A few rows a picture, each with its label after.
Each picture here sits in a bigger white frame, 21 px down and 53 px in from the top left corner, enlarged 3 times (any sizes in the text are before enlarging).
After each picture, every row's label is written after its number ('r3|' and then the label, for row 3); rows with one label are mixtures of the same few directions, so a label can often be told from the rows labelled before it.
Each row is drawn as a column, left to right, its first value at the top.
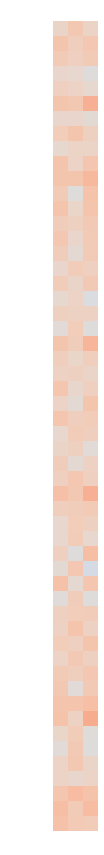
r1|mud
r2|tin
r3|mud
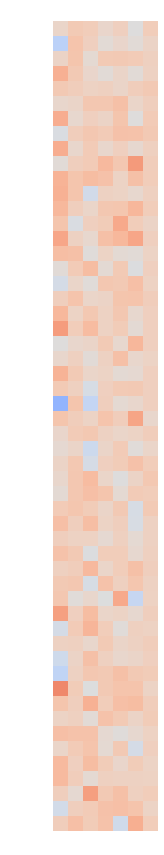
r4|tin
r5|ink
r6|tin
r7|mud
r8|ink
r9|mud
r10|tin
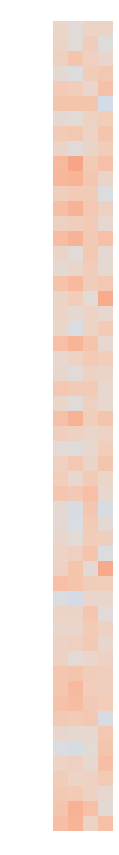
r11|mud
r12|mud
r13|mud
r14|mud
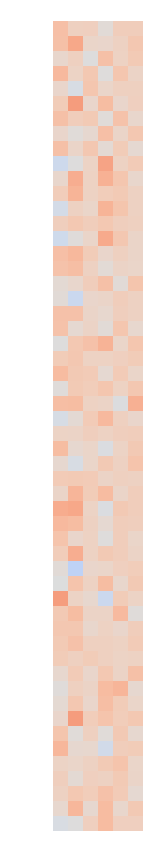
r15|mud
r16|mud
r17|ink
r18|mud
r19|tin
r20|tin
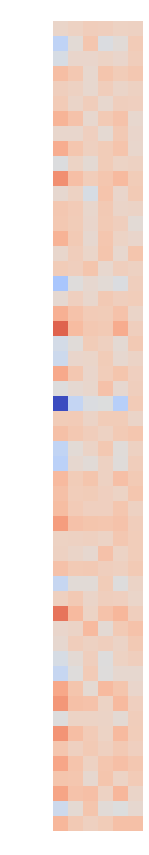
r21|tin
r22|tin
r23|tin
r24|tin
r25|tin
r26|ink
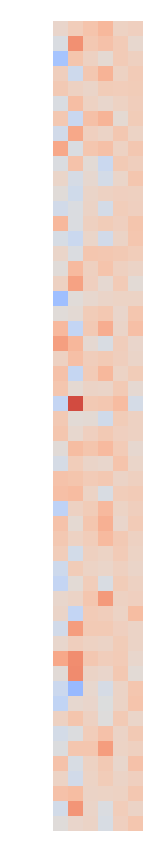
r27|ink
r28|tin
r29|mud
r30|mud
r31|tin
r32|tin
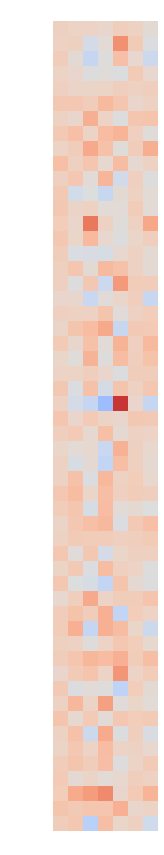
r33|mud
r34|tin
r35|ink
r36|tin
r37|tin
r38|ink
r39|ink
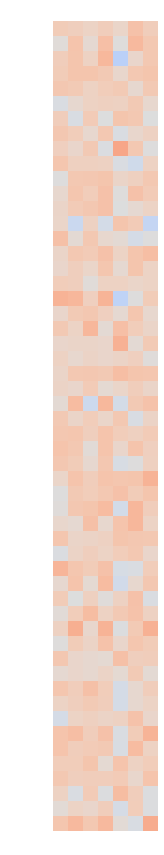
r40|mud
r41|ink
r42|tin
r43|ink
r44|ink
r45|mud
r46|ink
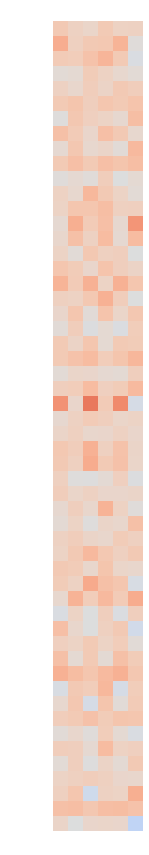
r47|tin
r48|ink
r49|tin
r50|ink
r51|tin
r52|ink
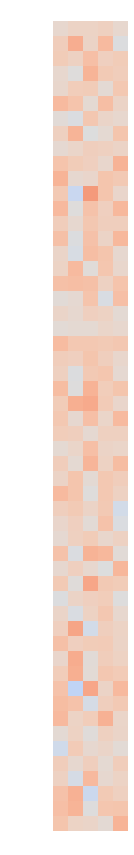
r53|mud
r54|tin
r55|tin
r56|mud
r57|mud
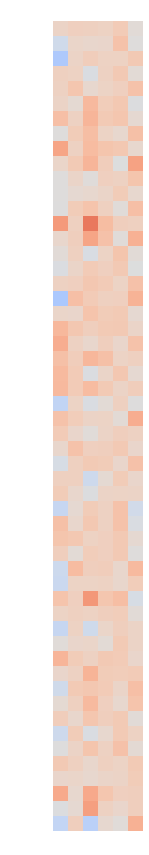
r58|ink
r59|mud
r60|ink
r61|ink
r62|mud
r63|mud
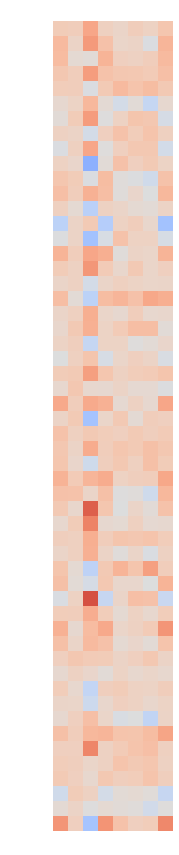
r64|ink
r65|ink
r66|mud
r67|ink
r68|mud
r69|mud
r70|mud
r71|ink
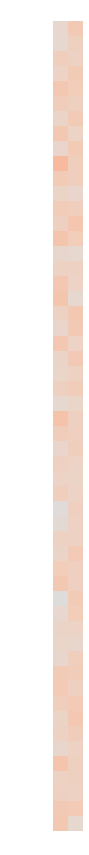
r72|mud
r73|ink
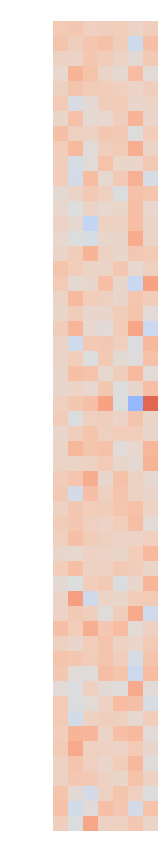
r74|tin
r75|mud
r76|ink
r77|tin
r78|tin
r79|tin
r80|tin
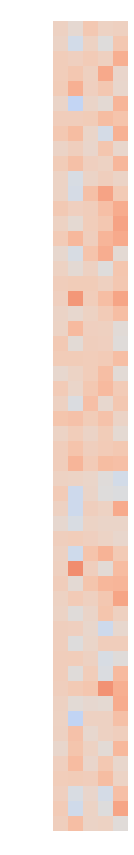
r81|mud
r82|mud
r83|tin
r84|tin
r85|ink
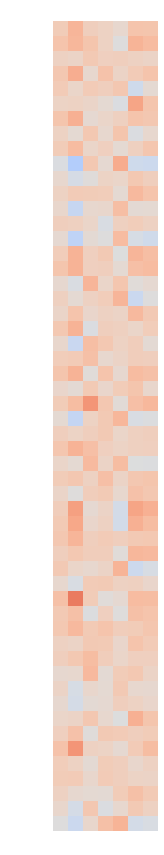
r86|mud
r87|mud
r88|tin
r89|ink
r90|mud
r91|mud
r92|mud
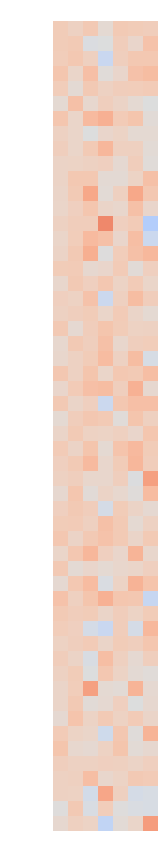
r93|mud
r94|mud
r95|tin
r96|ink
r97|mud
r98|tin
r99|ink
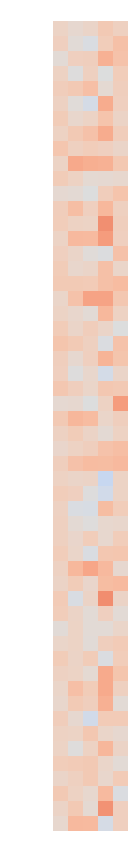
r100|ink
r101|mud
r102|mud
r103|ink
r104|tin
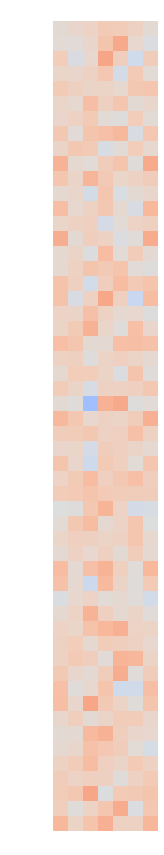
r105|mud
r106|ink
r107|tin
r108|ink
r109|tin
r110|ink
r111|mud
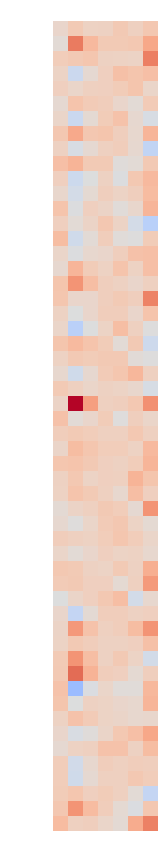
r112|mud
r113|tin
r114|tin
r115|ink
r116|mud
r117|ink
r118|ink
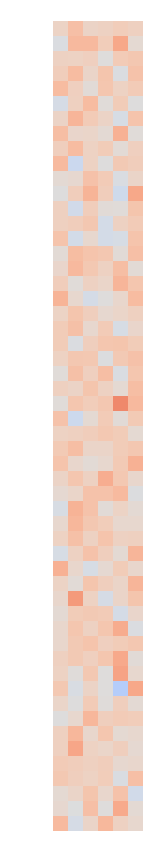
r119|mud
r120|mud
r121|mud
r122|ink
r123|tin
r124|tin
